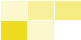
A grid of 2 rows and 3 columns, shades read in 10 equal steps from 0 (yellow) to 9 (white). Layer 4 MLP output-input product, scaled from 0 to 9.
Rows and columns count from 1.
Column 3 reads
4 9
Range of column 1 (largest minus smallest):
7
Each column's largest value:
7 7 9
